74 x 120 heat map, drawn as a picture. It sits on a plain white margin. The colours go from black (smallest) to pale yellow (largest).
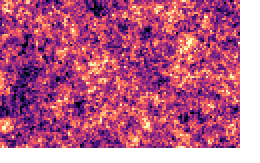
There is no overall slope. There are no regular stripes. No row or column stands out. The field is mottled with small blotches. The values follow a bell shape. Neither half mirrors the other.
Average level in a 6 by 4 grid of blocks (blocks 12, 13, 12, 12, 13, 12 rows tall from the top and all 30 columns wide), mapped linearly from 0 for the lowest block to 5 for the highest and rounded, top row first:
3152 | 2323 | 1524 | 0434 | 0342 | 2243
